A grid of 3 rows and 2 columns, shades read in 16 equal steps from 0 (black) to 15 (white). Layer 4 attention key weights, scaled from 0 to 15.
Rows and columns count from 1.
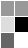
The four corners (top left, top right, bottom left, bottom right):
9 9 6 15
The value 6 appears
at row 3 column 1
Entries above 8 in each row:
2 1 1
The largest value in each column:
13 15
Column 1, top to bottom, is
9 13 6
